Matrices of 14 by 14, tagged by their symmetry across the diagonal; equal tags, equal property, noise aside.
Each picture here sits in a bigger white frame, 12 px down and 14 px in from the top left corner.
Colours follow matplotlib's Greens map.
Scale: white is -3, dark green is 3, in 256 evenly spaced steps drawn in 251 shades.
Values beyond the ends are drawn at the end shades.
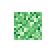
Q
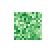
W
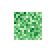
Q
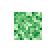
Q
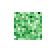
W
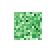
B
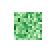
B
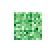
W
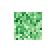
B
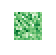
W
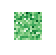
B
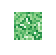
Q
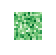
W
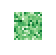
W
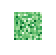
W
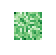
Q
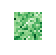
B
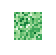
Q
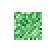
Q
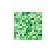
B
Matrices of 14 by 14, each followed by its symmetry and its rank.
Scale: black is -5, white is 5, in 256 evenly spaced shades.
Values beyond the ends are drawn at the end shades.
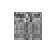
neither, rank three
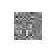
neither, rank three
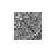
symmetric, full rank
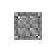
symmetric, rank three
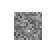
neither, full rank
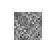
symmetric, full rank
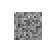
neither, full rank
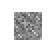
symmetric, full rank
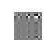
neither, rank one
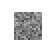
neither, full rank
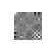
symmetric, rank three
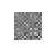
symmetric, rank three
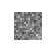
symmetric, full rank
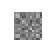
symmetric, rank three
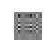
neither, rank one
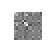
symmetric, rank three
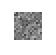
symmetric, full rank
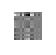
neither, rank one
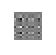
neither, rank one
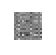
neither, rank three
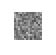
neither, full rank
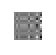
neither, rank one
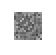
symmetric, full rank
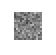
neither, full rank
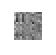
neither, rank three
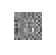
neither, rank three
